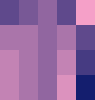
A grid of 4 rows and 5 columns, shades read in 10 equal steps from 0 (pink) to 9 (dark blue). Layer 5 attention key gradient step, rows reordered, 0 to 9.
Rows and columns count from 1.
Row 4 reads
2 3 4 1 9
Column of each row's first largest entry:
1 5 5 5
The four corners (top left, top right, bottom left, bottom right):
6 0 2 9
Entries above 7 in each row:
0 0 0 1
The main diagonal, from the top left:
6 3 4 1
